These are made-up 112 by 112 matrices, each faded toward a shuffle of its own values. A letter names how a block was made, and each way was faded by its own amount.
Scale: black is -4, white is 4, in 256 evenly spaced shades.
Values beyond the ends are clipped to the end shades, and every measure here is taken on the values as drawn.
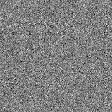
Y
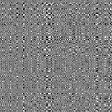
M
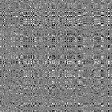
M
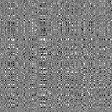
M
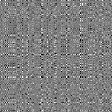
M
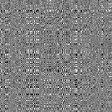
M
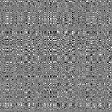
M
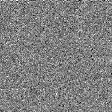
Y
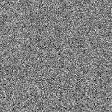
Y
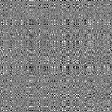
M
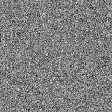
Y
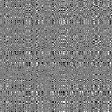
M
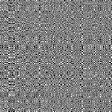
M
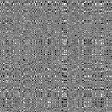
M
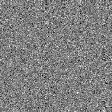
Y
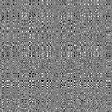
M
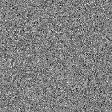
Y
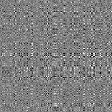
M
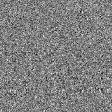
Y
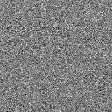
Y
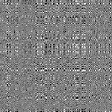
M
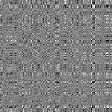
M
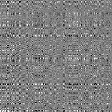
M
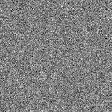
Y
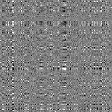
M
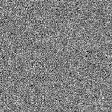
Y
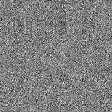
Y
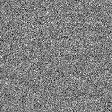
Y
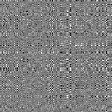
M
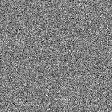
Y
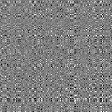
M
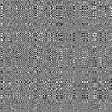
M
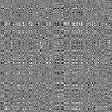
M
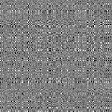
M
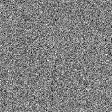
Y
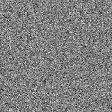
Y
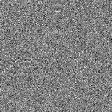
Y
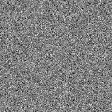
Y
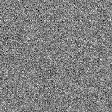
Y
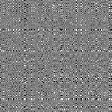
M
